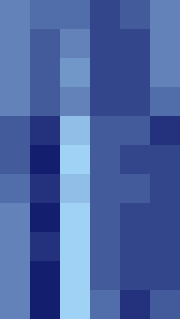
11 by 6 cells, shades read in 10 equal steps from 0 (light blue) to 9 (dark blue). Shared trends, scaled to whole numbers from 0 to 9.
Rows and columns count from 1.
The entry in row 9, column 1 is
4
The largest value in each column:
6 9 5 7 8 8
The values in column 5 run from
6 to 8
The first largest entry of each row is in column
4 4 4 4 2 2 2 2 2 2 2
